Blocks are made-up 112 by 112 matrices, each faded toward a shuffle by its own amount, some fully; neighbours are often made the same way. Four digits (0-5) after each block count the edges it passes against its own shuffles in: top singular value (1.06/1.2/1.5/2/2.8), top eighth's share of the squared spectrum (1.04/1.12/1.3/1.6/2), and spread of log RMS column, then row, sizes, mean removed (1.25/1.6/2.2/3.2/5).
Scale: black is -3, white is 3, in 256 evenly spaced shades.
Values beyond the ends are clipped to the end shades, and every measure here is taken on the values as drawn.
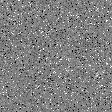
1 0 0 0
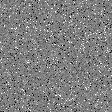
0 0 0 0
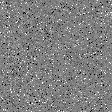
1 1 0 0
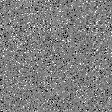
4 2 1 1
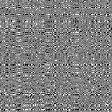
5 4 3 4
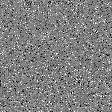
0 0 0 0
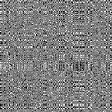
5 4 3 4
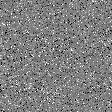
2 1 0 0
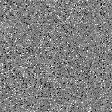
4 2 1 1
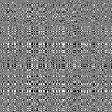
5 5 4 4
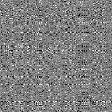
5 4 3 3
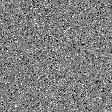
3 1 0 0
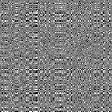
5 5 4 4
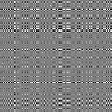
5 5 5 5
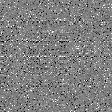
4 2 1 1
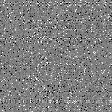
4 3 1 2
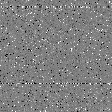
4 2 0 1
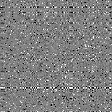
5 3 2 3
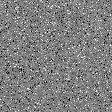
0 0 0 0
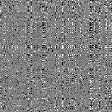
5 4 3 3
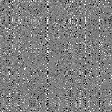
5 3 3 2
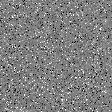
3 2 1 0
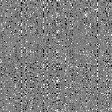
5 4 3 2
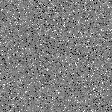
2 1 0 0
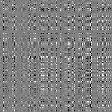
5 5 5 4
